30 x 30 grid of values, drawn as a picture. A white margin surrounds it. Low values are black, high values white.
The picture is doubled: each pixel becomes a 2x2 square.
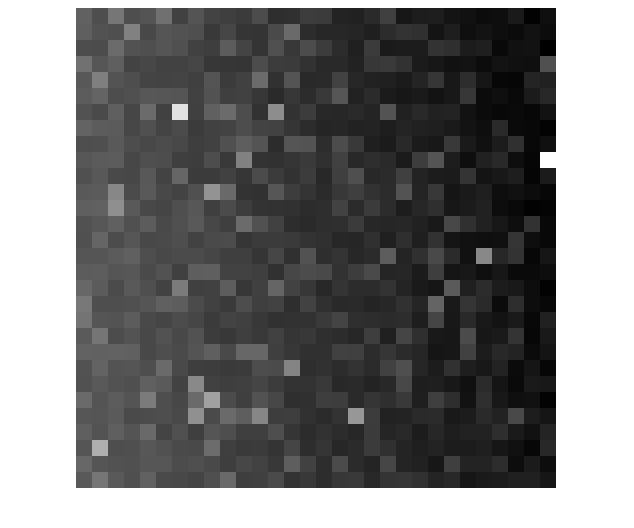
Stripes: none. Slope: up to the left. Average level on the scale: 20%. Odd rows or columns: none.
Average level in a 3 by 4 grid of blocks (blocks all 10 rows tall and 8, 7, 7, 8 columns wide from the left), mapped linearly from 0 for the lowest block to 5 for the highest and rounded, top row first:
5310 / 5320 / 5420
